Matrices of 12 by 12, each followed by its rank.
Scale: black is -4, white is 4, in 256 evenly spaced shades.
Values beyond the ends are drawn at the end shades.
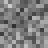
full rank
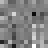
two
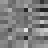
two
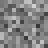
full rank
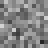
full rank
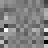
two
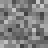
full rank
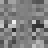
two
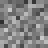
full rank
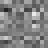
two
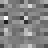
two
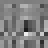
two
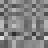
two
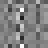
two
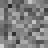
full rank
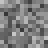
full rank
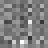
two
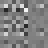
two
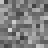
full rank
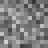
full rank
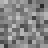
full rank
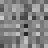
two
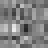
two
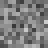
full rank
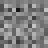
two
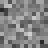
full rank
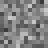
full rank
